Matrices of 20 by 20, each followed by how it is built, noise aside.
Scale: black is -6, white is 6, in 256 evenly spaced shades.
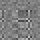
low rank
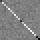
diagonal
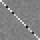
diagonal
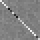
diagonal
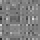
low rank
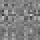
low rank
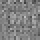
low rank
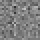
low rank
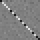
diagonal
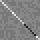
diagonal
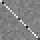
diagonal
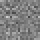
low rank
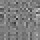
low rank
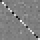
diagonal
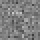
low rank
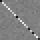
diagonal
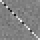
diagonal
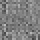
low rank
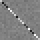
diagonal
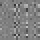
low rank
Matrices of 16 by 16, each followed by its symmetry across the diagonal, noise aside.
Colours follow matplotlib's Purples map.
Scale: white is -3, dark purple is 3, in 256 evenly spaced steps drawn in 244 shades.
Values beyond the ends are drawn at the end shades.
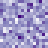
antisymmetric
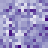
symmetric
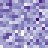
neither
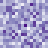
symmetric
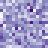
neither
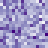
neither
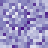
symmetric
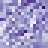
antisymmetric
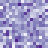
neither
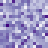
antisymmetric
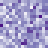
neither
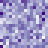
neither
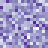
symmetric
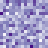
neither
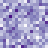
symmetric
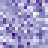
antisymmetric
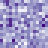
antisymmetric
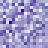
symmetric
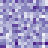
antisymmetric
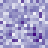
symmetric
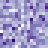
neither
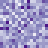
symmetric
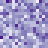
antisymmetric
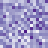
antisymmetric
